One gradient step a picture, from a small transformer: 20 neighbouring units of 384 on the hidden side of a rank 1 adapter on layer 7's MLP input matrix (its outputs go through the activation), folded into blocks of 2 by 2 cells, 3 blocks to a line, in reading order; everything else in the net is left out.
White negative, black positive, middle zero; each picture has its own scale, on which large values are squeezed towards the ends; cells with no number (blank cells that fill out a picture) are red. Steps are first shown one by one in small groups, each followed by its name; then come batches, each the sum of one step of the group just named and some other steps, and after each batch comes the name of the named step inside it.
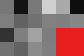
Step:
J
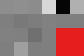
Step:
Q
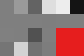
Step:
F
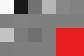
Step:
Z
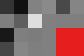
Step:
Q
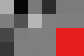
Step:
Z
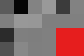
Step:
Q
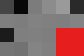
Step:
J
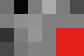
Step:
J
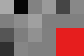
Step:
Q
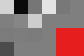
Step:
Z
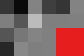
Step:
Q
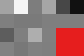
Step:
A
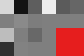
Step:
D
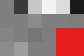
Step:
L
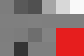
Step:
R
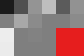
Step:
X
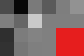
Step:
R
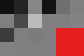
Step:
X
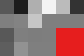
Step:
L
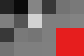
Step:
X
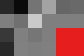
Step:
D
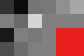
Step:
R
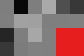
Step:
A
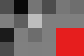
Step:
D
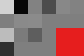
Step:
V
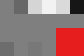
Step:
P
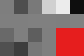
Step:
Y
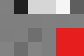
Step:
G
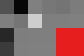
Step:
V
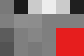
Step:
P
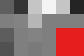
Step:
P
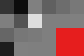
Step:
V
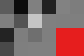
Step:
V
